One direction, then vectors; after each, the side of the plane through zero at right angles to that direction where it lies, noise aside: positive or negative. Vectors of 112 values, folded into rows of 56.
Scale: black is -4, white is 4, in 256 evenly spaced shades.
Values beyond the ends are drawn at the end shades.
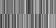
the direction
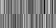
positive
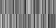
negative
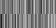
positive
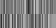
positive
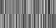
negative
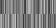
negative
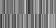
positive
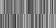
positive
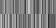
negative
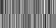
negative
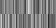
negative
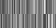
positive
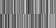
positive
